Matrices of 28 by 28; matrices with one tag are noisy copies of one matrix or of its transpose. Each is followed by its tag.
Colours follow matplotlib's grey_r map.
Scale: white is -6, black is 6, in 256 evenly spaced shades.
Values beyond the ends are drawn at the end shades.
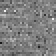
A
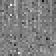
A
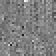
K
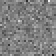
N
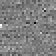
K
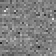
A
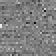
K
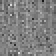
A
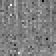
A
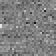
K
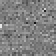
K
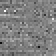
A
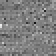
K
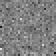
N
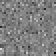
N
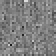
K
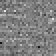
A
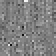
K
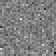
N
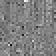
K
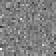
N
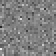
N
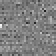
K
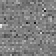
K
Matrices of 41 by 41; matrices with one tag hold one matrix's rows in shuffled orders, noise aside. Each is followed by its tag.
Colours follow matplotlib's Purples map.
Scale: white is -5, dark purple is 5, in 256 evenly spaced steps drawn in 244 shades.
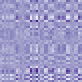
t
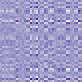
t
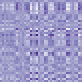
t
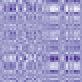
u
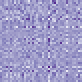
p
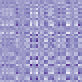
t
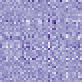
p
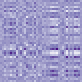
u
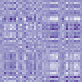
u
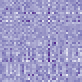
p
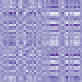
u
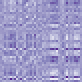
u
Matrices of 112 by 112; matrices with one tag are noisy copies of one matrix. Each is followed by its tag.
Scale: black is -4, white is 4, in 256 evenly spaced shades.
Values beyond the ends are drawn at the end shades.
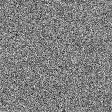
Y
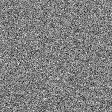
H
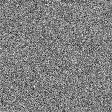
Y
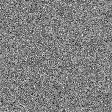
Y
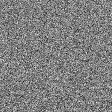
H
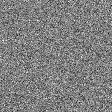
H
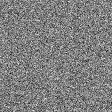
H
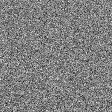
H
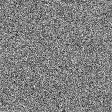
Y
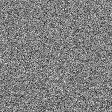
H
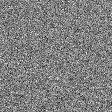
H
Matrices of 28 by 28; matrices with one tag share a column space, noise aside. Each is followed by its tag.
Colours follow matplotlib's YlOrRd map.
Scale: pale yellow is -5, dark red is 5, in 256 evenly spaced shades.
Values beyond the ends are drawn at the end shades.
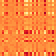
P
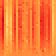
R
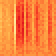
R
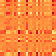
P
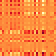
P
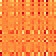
P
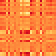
P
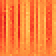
R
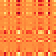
P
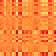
P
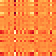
P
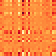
P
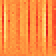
R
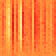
R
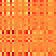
P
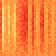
R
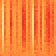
R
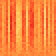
R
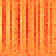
R
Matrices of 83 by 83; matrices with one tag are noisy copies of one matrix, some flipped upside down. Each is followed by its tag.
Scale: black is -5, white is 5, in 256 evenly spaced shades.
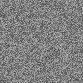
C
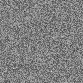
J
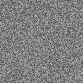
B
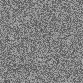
J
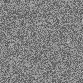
J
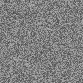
J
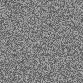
B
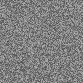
B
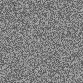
B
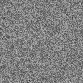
C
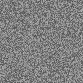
B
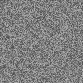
C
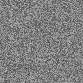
J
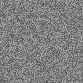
C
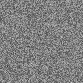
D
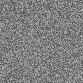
B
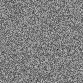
B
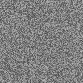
D
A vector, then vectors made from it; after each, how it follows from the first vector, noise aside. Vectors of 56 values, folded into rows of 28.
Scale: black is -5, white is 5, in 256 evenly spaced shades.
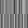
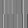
partly zeroed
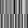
scaled up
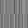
shrunk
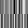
scaled up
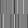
partly zeroed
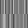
reversed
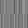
shrunk
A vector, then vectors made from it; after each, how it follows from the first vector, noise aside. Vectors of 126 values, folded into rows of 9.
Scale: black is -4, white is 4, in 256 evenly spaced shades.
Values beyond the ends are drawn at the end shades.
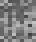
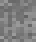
shrunk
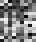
scaled up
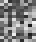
scaled up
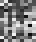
scaled up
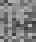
negated
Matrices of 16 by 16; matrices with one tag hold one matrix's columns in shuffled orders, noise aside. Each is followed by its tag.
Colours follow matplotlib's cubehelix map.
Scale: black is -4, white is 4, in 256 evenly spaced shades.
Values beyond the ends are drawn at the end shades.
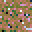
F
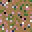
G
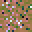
G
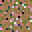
G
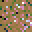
G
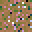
G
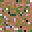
F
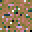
F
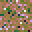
F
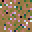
G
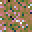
G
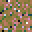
F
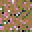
F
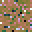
F
